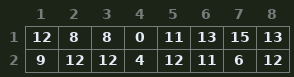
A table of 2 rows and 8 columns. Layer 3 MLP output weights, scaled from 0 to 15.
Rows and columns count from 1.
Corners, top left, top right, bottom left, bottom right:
12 13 9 12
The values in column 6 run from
11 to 13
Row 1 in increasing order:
0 8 8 11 12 13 13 15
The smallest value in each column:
9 8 8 0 11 11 6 12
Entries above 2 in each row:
7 8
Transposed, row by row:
12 9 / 8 12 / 8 12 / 0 4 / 11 12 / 13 11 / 15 6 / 13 12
